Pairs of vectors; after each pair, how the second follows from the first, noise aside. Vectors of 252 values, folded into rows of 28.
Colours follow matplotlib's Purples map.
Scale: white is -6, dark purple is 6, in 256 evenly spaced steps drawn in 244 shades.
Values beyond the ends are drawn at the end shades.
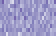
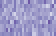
shuffled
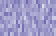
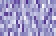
scaled up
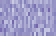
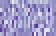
scaled up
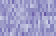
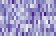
scaled up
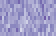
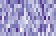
scaled up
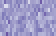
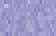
shrunk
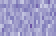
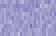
shrunk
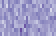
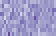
shuffled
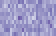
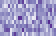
scaled up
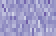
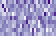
scaled up
